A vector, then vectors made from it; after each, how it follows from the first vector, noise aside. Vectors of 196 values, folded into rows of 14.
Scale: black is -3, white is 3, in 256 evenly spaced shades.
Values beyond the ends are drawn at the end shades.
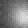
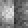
wrapped around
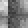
wrapped around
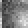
wrapped around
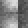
wrapped around
